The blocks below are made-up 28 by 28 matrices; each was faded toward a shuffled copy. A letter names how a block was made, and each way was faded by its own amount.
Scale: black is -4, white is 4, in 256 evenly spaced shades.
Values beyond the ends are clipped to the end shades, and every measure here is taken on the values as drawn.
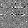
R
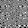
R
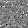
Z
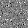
Z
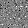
Z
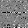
R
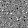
Z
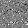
Z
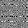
R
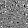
Z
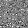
Z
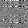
R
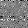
R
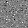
Z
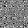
R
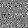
R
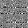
R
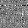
R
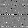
R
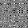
R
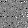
Z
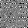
R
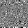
R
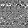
R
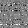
R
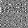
R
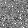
Z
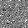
Z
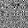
R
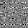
R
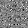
Z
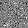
Z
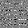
R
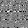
R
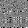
R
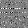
R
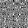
R
